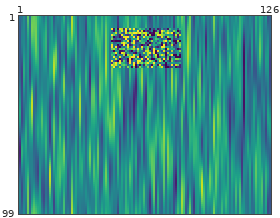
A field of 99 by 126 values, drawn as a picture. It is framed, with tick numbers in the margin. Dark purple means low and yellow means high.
Average level on the scale: 50%. Slope: none. Mirror symmetry: none. Roughest part: top middle. Odd patch: rougher, in the top middle. Grain: streaks running down.
